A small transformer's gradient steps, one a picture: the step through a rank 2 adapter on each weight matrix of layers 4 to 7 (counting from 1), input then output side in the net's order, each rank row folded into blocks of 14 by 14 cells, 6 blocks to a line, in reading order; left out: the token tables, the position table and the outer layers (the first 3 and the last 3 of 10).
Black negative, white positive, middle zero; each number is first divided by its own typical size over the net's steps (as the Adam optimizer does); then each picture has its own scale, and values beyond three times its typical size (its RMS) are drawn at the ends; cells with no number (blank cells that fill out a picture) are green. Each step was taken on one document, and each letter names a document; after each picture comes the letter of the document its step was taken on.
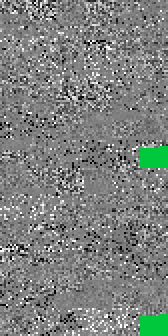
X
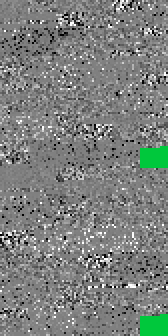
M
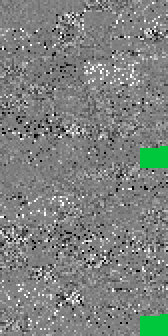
M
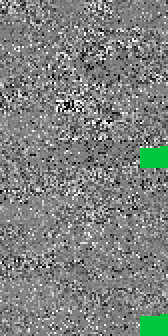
X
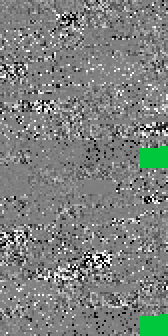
M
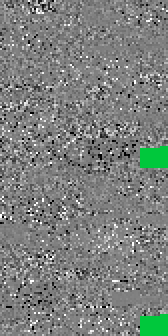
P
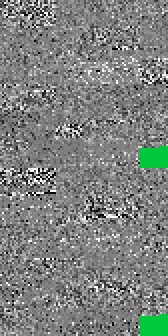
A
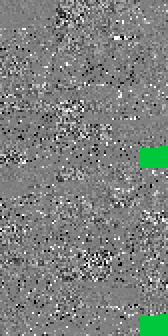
M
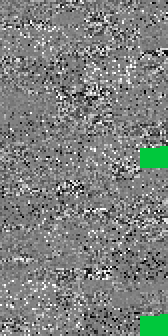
X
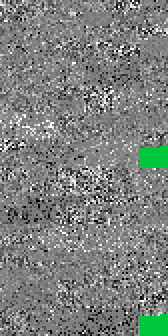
A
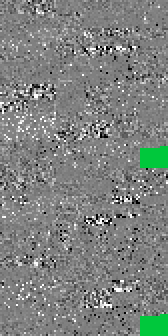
P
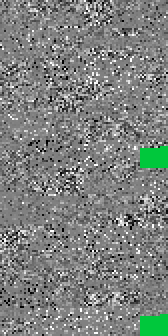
X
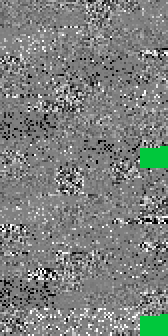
X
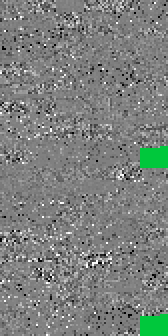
M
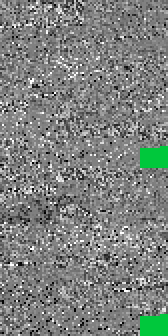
A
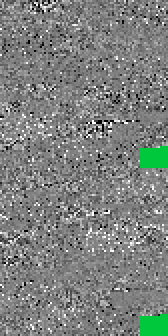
P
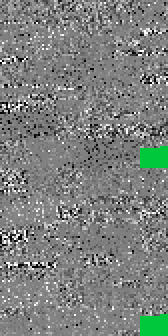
M
